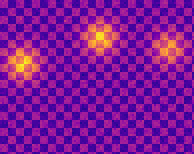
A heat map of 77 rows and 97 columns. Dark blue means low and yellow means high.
Bumps: three. Mirror symmetry: none. Lone odd cells: none. Odd rows or columns: none.
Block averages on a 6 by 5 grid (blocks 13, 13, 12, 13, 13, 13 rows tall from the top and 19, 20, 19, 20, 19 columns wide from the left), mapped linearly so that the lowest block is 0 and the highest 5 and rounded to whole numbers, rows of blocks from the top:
0 0 1 0 0
1 0 5 1 3
5 1 1 0 2
1 0 0 0 0
0 0 0 0 0
0 0 0 0 0
